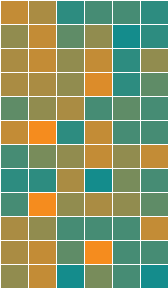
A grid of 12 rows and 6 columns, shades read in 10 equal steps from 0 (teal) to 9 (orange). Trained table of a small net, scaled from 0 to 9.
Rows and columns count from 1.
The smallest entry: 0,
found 4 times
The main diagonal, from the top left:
7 7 5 8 3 2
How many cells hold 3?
6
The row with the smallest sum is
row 8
